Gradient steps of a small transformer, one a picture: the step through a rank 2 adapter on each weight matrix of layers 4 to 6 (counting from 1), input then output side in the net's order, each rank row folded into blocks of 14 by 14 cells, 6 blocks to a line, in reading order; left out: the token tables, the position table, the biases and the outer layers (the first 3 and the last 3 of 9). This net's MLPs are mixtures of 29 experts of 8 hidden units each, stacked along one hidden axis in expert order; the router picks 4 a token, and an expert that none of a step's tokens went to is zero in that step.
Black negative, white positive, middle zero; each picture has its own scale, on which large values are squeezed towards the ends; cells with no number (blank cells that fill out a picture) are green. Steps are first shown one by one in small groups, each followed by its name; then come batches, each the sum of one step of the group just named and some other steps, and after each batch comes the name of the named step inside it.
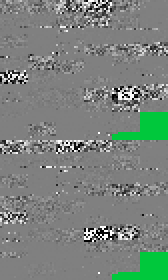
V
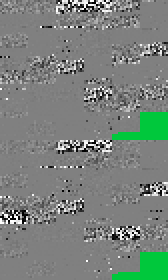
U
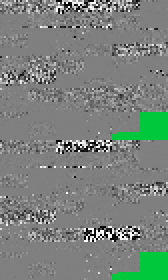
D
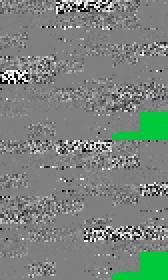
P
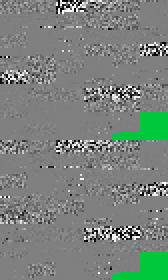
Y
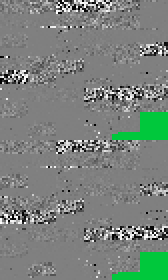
U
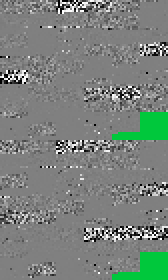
Y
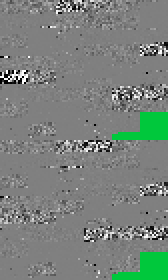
P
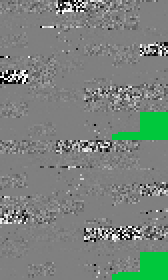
Y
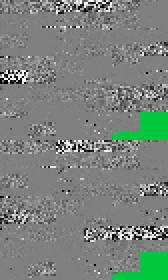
P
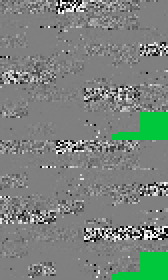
Y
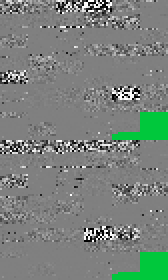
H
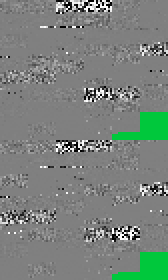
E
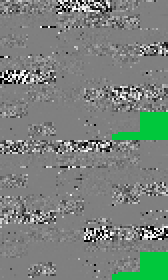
H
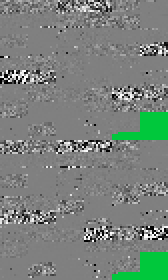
H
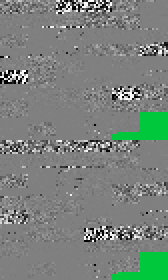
H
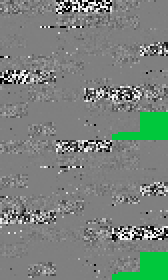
E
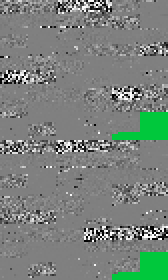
H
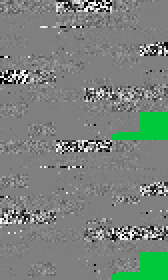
E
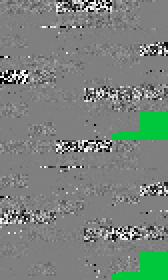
E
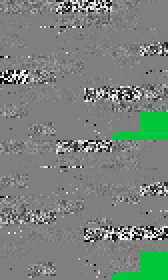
E
